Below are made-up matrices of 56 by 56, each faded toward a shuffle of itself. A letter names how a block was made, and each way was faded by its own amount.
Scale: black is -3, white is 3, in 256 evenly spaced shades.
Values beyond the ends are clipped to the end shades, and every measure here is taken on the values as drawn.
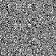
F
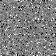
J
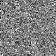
F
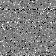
J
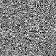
F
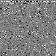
J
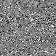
J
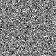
F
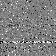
J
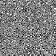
F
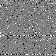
J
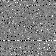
J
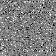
J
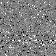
J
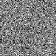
F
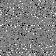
J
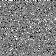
J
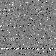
J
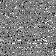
J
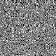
F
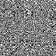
F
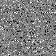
J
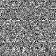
F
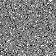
J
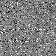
J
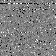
J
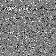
J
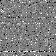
J
